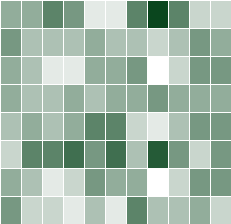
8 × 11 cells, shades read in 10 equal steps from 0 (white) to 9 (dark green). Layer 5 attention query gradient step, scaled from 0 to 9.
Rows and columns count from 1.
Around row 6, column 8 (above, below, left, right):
1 0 3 5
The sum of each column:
31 28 25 27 31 30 33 28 28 32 32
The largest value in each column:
5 6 6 7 6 7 6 9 6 5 5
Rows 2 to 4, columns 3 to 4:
3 3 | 1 1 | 3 4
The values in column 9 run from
2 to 6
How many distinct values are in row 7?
6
